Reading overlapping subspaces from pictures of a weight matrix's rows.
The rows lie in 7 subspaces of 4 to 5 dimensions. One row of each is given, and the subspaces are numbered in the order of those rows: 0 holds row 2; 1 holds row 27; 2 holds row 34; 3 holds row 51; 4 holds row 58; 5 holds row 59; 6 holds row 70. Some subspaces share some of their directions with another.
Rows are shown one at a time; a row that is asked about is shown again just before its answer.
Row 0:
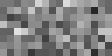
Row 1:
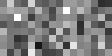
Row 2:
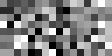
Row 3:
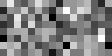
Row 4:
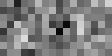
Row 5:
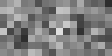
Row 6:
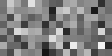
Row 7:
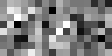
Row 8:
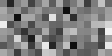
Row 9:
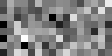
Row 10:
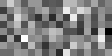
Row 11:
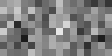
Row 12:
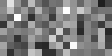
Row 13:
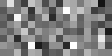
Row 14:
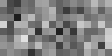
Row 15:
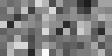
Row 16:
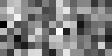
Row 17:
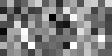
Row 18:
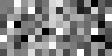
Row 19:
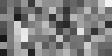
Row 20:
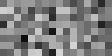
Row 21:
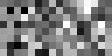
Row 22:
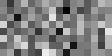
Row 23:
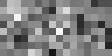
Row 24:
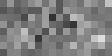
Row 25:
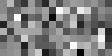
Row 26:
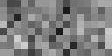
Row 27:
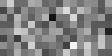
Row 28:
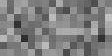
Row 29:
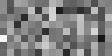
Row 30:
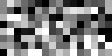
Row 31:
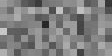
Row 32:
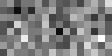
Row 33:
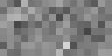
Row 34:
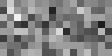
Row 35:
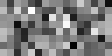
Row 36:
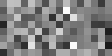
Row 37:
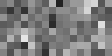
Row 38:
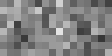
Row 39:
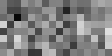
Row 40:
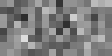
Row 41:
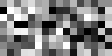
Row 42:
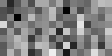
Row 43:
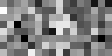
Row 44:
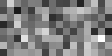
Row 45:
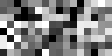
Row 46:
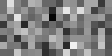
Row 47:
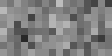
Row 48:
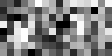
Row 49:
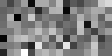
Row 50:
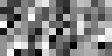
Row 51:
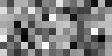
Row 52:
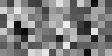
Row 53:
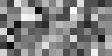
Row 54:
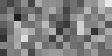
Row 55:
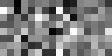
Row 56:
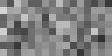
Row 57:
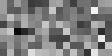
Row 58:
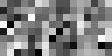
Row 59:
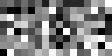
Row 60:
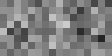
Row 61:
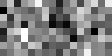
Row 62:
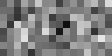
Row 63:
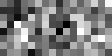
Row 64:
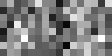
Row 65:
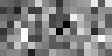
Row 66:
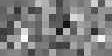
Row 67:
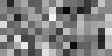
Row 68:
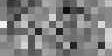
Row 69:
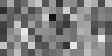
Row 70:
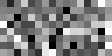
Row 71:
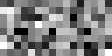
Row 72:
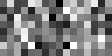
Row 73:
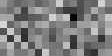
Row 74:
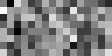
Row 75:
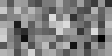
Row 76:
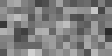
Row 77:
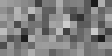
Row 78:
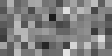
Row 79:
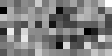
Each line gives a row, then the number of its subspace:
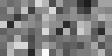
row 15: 4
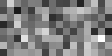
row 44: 5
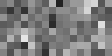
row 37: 4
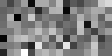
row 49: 3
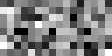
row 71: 1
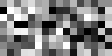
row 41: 2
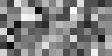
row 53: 1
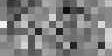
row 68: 6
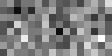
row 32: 5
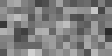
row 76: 5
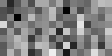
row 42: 3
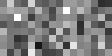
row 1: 3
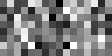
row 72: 3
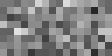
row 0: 5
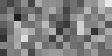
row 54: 3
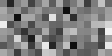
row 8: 6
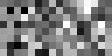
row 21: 4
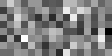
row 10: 0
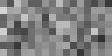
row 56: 1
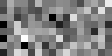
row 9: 3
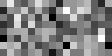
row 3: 4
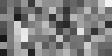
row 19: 3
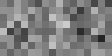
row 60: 6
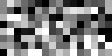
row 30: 5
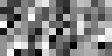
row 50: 4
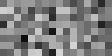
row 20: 0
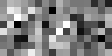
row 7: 2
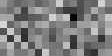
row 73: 1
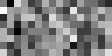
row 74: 1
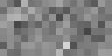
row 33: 2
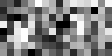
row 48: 5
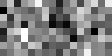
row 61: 2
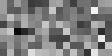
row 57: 5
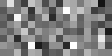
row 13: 3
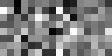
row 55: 0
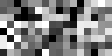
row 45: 1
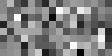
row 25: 0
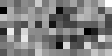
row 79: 2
